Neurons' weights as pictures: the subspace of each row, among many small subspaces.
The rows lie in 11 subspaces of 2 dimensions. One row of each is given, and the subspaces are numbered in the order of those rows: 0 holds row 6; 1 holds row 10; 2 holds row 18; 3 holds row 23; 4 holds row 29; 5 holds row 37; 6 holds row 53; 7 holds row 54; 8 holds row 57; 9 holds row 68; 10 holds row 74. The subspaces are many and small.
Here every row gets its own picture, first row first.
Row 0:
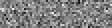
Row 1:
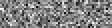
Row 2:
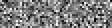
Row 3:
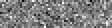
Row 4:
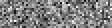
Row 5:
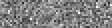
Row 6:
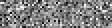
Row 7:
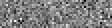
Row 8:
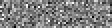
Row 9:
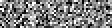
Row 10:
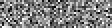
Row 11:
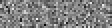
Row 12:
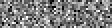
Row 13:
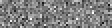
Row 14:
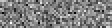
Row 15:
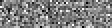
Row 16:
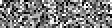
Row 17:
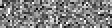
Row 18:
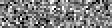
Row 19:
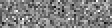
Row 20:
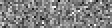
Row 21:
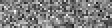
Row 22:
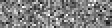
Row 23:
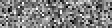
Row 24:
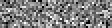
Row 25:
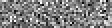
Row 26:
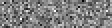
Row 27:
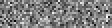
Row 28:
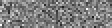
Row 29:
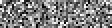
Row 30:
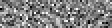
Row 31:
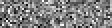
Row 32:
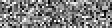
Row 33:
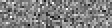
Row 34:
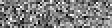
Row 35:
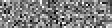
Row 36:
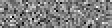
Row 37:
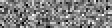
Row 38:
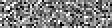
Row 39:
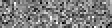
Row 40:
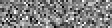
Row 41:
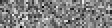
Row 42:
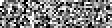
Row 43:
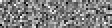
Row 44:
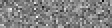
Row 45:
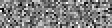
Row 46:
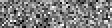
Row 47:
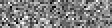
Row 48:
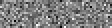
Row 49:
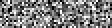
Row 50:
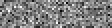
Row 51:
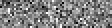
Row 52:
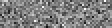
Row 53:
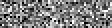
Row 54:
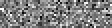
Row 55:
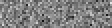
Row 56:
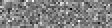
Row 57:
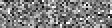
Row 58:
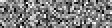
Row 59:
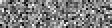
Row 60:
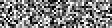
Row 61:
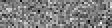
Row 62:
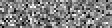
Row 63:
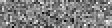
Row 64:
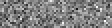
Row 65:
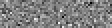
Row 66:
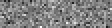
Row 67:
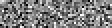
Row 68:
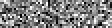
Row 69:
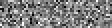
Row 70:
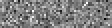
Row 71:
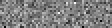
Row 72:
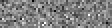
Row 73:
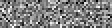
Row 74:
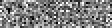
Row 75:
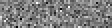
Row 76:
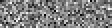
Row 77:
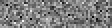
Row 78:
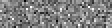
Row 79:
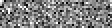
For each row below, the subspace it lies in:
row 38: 0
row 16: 8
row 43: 4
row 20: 2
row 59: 4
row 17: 8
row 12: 2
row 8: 5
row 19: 2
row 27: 1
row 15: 10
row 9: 5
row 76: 4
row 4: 3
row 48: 8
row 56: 10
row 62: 9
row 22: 0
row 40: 1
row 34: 0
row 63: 0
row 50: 10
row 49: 3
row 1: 7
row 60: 1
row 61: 9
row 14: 5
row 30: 9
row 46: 3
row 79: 10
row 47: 2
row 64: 6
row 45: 7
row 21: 0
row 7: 3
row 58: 5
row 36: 9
